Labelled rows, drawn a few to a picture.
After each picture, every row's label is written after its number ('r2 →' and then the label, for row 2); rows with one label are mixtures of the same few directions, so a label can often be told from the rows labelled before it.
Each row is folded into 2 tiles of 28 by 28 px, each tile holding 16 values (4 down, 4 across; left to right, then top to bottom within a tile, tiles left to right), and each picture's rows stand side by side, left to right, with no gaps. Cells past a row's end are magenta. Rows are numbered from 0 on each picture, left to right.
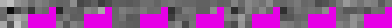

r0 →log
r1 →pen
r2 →log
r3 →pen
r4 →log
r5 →pen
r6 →log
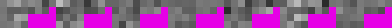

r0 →log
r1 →log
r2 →pen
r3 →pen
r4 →pen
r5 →log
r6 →pen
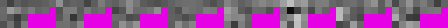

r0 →log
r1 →log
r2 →pen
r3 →pen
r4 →pen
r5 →log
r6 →pen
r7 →pen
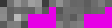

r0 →log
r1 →log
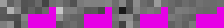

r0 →log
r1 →pen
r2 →log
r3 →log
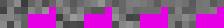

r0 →pen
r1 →pen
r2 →pen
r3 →pen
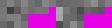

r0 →log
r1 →pen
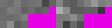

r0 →log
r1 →pen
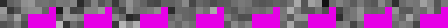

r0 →log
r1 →pen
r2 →pen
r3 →pen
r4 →pen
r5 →log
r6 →pen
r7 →log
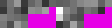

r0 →pen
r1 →pen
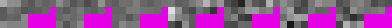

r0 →log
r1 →log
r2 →pen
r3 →pen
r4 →log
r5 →pen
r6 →pen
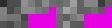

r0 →log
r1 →log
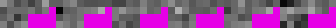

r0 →log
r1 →pen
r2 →log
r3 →log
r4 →pen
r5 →log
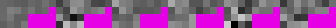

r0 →log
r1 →pen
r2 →log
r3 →log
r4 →pen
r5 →pen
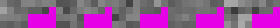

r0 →pen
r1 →log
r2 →pen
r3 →log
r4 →log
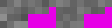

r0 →pen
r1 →log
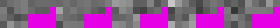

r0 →pen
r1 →pen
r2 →log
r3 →log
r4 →log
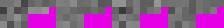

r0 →pen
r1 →log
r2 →log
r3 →pen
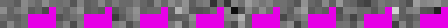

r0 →pen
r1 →pen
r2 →pen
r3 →log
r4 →log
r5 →pen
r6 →log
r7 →pen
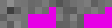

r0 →log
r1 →log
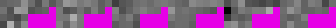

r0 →pen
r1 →log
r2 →log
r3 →pen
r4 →pen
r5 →log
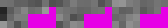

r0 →pen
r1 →pen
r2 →log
